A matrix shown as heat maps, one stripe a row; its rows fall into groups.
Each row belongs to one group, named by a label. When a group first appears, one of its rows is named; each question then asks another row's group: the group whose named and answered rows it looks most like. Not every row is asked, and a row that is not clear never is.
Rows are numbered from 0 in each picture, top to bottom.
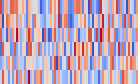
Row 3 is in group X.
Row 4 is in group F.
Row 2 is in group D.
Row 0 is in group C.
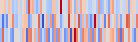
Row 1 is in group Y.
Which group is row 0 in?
F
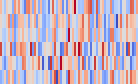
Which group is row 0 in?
D
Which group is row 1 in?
F
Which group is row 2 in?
F
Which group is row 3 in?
C
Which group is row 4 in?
Y
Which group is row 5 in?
F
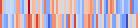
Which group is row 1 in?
D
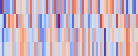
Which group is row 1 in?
C
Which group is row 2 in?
Y
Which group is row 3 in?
Y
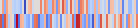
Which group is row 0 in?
F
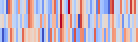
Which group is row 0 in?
F
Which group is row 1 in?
F
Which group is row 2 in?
Y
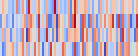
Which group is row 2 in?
X
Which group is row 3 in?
Y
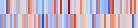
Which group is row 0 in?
F
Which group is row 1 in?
X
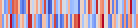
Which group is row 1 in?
C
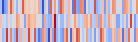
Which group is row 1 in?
D
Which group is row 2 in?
C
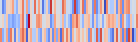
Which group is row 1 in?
X
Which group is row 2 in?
C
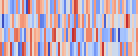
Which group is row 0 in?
X
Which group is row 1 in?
Y
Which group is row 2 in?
D
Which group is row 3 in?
C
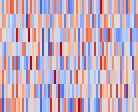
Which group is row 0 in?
C
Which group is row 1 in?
X
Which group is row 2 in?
D
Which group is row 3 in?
Y
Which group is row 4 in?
C
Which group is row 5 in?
X
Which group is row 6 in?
C
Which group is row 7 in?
C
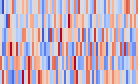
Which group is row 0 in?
Y
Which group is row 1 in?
F
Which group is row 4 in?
D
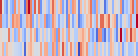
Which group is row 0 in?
D
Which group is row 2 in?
F
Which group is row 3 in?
F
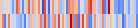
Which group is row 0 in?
D
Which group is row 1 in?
F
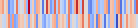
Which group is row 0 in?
X
